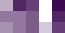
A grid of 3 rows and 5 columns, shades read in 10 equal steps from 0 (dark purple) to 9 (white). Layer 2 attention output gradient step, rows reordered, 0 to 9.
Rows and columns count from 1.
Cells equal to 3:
2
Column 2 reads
1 4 4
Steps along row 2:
same down up down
